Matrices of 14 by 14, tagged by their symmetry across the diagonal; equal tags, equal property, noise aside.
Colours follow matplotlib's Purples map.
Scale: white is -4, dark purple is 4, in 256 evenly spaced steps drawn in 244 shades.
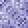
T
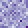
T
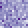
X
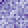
T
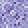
T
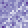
T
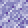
T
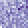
X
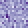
X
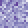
X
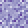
T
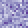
X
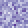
X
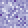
T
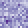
X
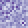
T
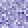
X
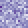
X
